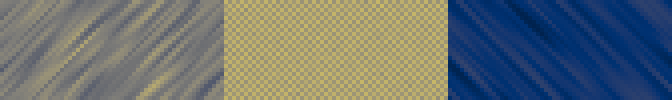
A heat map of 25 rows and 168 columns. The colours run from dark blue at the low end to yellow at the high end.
The table splits into one row of 3 panels. Panel 1,1: middling, slanting up to the right. Panel 1,2: high, checkered. Panel 1,3: very low, slanting down to the right, faint in contrast.
